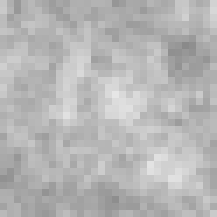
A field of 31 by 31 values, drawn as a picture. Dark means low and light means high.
Stripes: none. Odd rows or columns: none. Mirror symmetry: none. Slope: none. Grain: blotchy.
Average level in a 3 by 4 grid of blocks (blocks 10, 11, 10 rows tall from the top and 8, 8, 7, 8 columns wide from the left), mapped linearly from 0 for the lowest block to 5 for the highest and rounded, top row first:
2211 | 2452 | 0124
